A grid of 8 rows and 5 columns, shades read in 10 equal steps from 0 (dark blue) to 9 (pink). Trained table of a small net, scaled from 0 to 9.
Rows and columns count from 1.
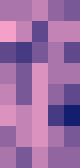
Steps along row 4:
down up down same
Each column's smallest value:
3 2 3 2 0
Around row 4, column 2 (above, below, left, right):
2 4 6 8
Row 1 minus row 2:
-3 -1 4 -2 -3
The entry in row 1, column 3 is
7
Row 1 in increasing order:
4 5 6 6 7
